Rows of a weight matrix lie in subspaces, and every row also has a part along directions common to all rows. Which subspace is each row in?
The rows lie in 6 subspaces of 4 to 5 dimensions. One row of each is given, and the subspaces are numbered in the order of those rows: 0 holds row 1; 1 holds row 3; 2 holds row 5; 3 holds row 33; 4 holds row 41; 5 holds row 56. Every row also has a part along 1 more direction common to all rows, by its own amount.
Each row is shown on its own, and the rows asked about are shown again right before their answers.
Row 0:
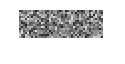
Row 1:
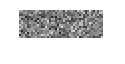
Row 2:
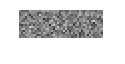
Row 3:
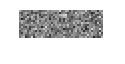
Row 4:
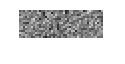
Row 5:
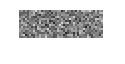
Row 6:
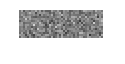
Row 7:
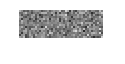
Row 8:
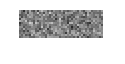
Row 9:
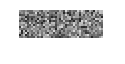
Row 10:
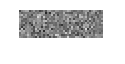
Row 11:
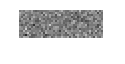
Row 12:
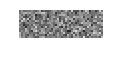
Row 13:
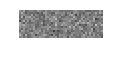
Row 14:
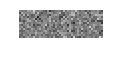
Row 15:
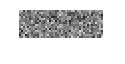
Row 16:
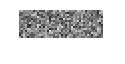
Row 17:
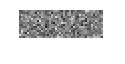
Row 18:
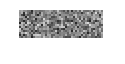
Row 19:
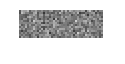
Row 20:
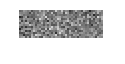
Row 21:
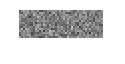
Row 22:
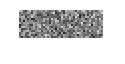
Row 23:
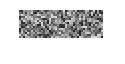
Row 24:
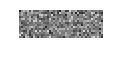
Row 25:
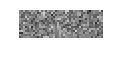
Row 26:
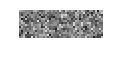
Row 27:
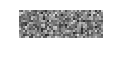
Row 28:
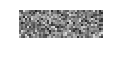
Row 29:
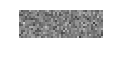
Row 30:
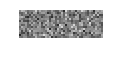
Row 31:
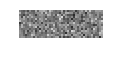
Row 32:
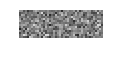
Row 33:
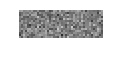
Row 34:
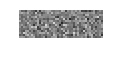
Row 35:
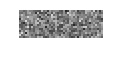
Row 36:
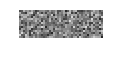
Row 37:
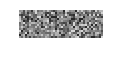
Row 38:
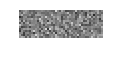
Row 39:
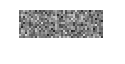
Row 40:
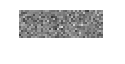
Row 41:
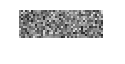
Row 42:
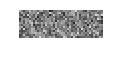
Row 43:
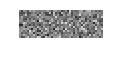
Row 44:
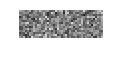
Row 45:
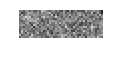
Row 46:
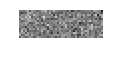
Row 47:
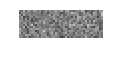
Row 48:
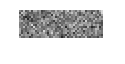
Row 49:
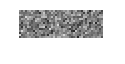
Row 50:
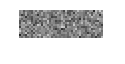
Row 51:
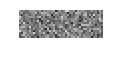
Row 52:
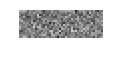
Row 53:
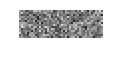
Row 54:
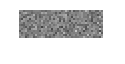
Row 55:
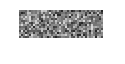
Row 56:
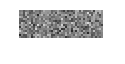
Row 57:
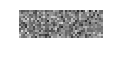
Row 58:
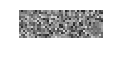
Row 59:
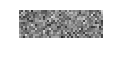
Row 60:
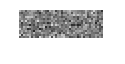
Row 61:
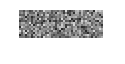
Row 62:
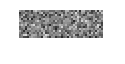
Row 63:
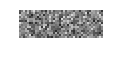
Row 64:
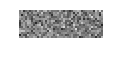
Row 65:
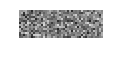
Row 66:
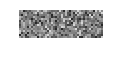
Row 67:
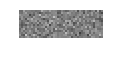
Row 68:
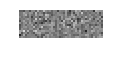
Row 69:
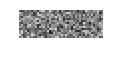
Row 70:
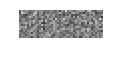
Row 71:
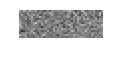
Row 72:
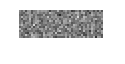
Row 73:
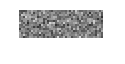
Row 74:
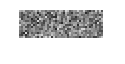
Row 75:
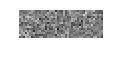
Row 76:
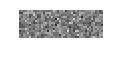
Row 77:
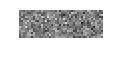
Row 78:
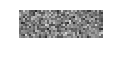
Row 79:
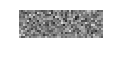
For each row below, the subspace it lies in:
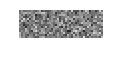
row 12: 1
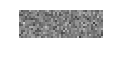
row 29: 2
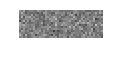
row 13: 3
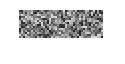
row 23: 5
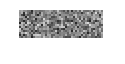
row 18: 5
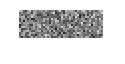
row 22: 0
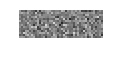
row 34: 2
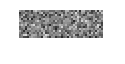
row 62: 4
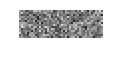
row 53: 3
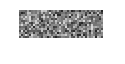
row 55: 4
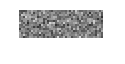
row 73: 5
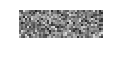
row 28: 2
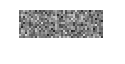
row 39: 3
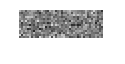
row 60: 0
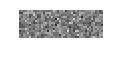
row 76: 3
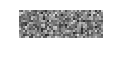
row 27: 4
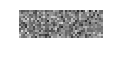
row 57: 1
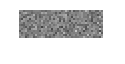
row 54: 1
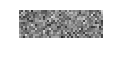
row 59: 4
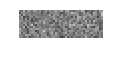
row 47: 4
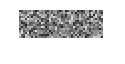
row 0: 1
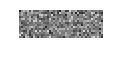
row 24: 1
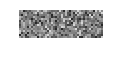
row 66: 5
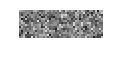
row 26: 1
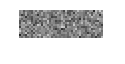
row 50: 5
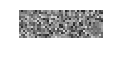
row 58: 2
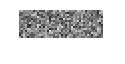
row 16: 3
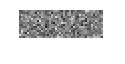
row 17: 2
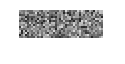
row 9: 5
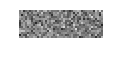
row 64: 5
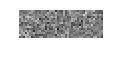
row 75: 0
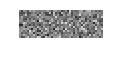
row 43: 2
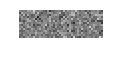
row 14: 3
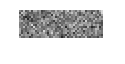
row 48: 4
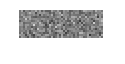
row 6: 2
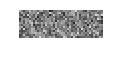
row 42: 3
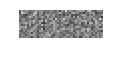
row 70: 1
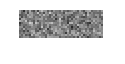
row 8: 3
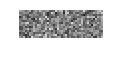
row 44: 0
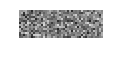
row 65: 5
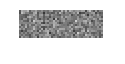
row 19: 1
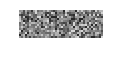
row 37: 3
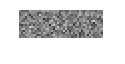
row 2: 2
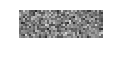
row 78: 2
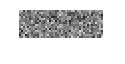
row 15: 4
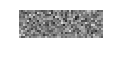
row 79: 2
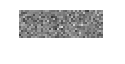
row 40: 1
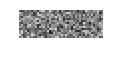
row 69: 3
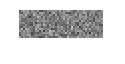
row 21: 3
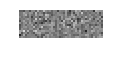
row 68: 5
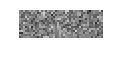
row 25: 0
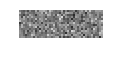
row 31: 3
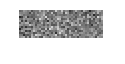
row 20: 0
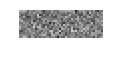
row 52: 5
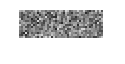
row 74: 0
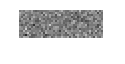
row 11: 4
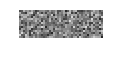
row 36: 1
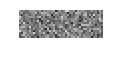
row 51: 0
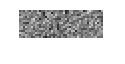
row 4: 0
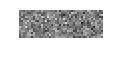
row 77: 1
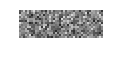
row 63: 3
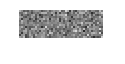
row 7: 1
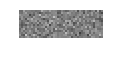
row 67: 2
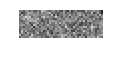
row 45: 4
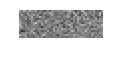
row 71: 5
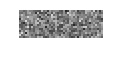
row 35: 0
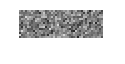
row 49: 0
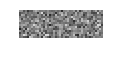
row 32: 4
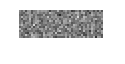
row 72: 4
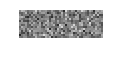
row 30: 2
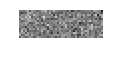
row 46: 4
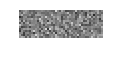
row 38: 0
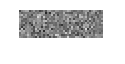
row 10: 3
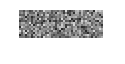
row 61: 5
